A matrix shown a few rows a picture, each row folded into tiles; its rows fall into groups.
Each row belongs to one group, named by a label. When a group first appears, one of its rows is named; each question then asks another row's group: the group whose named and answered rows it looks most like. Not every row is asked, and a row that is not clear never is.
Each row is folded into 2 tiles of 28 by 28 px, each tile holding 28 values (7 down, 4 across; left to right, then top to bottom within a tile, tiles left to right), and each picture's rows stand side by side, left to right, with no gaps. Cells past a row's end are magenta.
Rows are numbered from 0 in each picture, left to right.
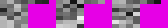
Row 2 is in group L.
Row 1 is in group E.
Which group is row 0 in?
L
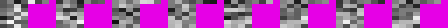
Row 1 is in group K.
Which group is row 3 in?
L
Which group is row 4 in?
E
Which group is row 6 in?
K
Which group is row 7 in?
E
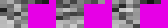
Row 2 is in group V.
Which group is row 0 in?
L
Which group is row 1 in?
E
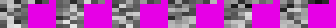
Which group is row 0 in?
K
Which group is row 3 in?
E
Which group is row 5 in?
V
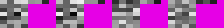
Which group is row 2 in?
K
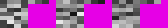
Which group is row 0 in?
K
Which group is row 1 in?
L
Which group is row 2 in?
E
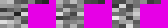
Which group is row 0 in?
L
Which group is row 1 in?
V
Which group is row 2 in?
K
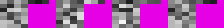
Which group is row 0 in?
V
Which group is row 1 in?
K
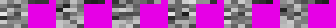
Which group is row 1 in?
V
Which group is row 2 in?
E
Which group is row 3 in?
V
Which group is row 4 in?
V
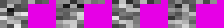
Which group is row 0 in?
K
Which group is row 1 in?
E
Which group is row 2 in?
K
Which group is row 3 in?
E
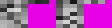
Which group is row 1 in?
E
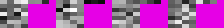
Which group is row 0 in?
V
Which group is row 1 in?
V
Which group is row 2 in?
L
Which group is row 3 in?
E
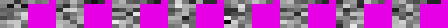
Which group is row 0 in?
E
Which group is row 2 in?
L
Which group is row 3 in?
K
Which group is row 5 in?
L
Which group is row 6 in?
K
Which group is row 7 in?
L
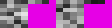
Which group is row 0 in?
K
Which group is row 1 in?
V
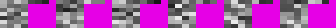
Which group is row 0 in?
V
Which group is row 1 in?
K
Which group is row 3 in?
K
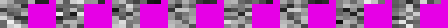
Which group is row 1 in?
V
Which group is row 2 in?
L
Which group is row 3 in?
V
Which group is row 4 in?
L
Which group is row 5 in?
V
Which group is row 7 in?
E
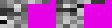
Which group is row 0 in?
L
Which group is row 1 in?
K
